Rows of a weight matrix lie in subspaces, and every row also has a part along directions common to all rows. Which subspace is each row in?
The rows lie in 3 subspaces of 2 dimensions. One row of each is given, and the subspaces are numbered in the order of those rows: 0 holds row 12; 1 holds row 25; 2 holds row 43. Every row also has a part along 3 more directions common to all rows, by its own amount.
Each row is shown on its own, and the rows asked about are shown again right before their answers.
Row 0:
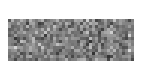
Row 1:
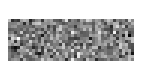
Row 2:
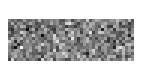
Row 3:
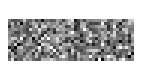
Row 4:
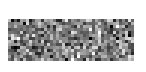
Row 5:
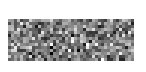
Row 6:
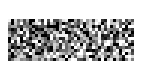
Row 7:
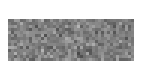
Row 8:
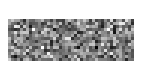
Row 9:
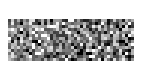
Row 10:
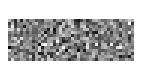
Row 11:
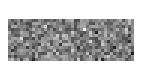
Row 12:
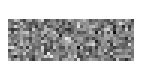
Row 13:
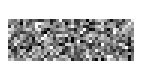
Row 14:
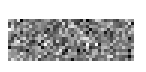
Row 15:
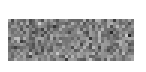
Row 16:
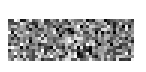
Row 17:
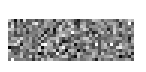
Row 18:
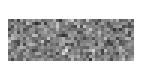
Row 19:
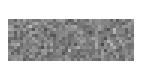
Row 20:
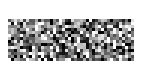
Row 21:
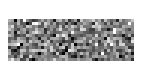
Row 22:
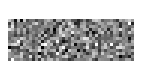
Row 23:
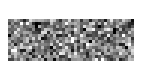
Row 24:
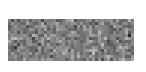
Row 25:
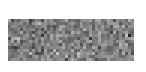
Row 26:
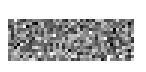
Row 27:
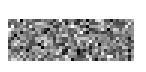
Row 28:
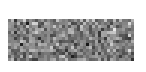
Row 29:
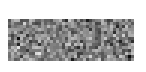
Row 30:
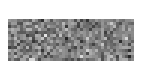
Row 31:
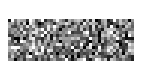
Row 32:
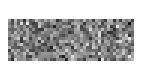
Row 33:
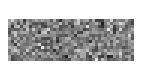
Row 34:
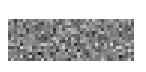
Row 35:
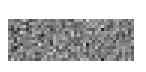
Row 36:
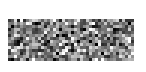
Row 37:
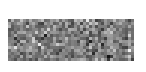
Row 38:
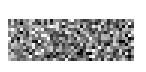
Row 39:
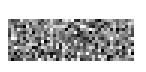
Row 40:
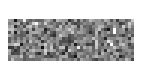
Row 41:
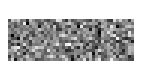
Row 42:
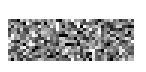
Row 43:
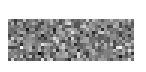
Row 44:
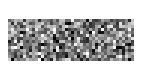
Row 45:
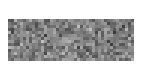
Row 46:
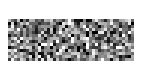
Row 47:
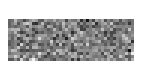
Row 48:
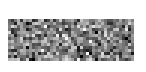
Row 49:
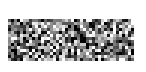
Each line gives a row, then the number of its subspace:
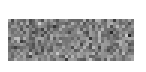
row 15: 1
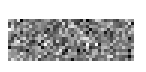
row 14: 2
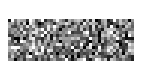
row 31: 1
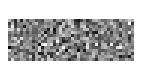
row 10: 2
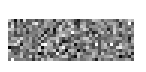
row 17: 2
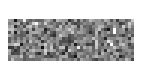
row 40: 0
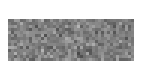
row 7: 0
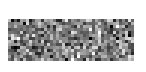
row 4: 1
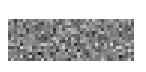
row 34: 2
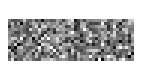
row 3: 1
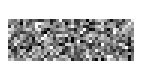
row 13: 2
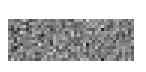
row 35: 2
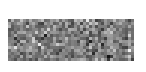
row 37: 1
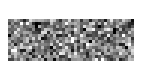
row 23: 2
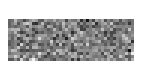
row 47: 0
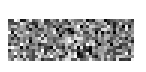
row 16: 0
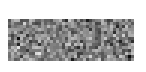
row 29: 1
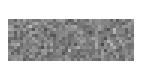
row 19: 0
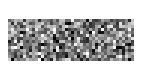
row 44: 2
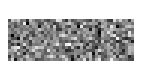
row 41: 1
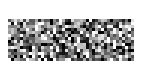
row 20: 2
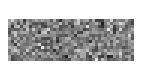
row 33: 0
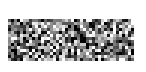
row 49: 2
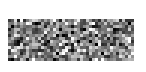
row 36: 0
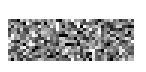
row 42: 1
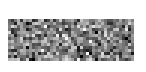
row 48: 0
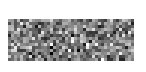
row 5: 2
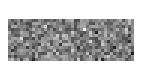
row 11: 0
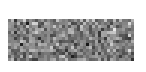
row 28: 1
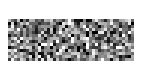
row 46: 2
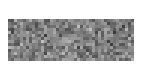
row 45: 0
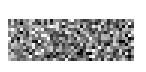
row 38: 1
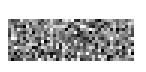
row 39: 2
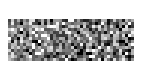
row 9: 1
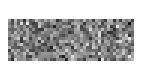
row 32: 1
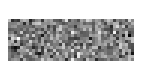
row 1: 1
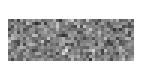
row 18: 1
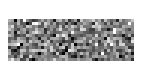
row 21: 0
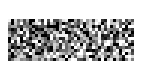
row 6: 1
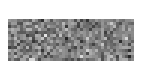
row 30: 0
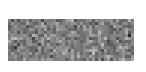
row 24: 1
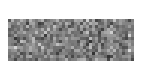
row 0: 1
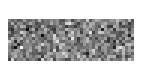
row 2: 2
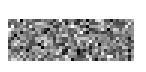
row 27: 0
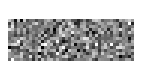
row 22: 2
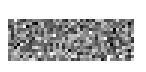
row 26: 2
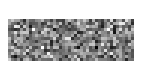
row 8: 0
